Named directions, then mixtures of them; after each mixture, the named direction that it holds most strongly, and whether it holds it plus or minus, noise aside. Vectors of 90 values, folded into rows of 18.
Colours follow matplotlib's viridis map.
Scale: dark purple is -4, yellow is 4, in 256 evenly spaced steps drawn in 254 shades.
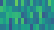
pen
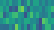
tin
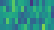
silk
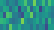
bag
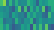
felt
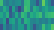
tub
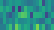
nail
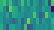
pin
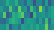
bag, minus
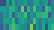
felt, minus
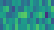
nail, plus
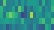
nail, minus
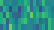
bag, plus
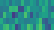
tin, minus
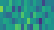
nail, plus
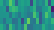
pin, plus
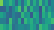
pen, minus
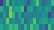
tub, minus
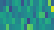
pin, minus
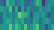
nail, plus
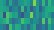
bag, plus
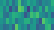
tin, plus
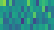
felt, plus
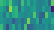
pin, plus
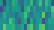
pin, minus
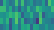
pen, plus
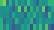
felt, plus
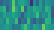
silk, plus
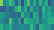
pen, minus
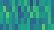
silk, plus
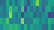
tub, minus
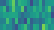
silk, plus
